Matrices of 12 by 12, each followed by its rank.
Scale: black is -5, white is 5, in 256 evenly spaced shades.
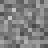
full rank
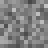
full rank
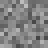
full rank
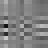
one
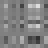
one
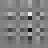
one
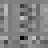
two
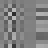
one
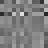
two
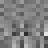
two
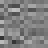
two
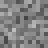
full rank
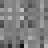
two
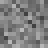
full rank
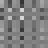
one
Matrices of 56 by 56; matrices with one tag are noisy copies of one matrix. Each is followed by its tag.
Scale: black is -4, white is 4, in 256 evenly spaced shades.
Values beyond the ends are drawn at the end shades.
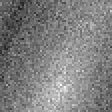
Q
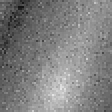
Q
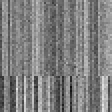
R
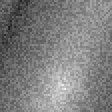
Q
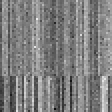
R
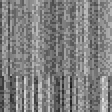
R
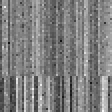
R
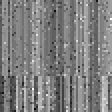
R
